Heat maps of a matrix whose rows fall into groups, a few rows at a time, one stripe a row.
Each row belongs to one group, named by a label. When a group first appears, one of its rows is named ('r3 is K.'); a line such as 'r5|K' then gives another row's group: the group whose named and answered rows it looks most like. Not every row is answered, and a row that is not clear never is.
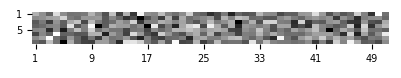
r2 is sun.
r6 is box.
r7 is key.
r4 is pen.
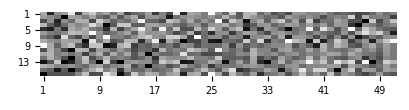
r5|pen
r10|pen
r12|pen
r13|pen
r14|sun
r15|pen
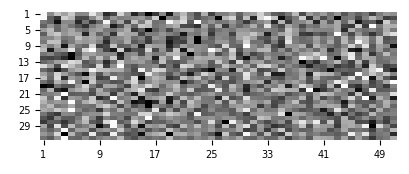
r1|sun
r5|sun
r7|key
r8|key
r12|pen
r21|box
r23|sun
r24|sun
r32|box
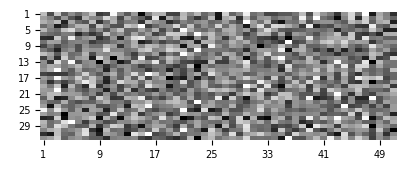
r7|pen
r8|key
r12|box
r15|key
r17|key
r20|key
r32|key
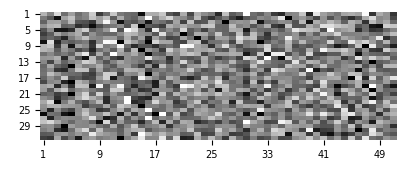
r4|key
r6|pen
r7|key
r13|sun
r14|pen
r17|box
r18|pen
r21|pen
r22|sun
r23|sun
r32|pen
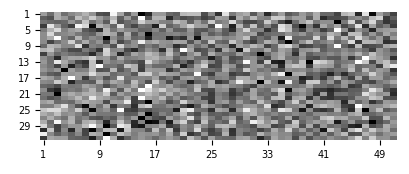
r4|pen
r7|key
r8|pen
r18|key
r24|box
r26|sun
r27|key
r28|sun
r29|sun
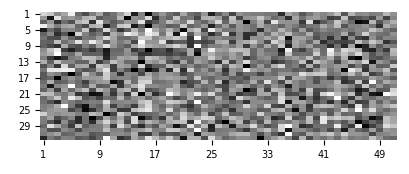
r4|sun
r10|key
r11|key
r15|sun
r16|pen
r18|box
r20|box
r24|box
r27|key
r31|key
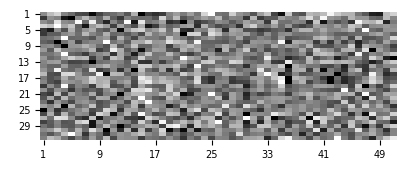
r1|key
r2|pen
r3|key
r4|sun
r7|box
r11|box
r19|box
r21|pen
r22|box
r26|box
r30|key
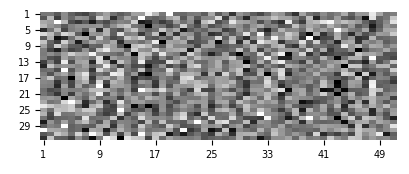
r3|key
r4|sun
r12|pen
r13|box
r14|sun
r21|pen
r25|sun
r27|pen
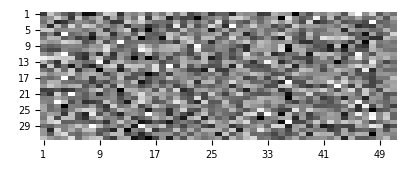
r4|sun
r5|sun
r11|box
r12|sun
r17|box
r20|pen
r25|sun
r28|key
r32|sun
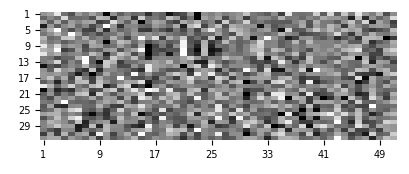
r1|key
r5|key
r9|sun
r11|sun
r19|sun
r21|box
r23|box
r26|key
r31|box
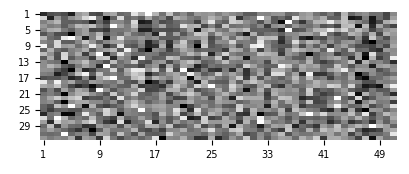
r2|sun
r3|key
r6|pen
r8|sun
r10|sun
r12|box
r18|sun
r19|key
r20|box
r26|pen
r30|key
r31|box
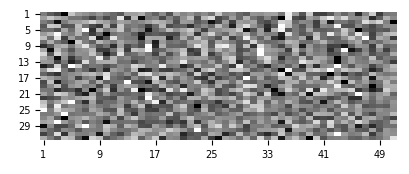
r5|box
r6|key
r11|sun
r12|pen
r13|pen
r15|key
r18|sun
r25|sun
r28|key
